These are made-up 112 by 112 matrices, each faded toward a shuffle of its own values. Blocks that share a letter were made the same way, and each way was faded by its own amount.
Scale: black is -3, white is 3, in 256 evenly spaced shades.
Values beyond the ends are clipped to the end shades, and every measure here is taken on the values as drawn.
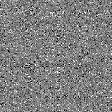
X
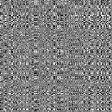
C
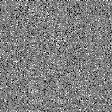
X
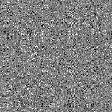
X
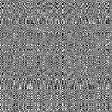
C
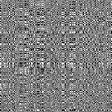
C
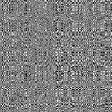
C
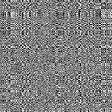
C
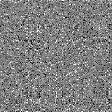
X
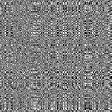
C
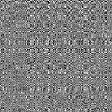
C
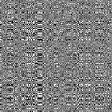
C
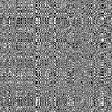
C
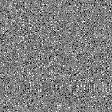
X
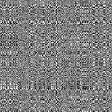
C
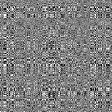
C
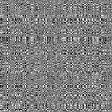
C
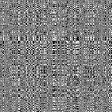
C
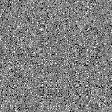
X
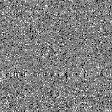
X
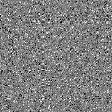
X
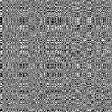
C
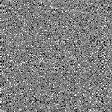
X
